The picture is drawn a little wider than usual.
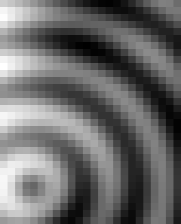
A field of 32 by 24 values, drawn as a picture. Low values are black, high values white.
Rings: centred on the bottom left. Slope: up to the left. Average level on the scale: 40%. Lone odd cells: none.
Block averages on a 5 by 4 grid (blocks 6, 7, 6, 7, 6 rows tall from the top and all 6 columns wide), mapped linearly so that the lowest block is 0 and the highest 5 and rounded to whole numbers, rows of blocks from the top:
4100
4101
5310
5221
5111
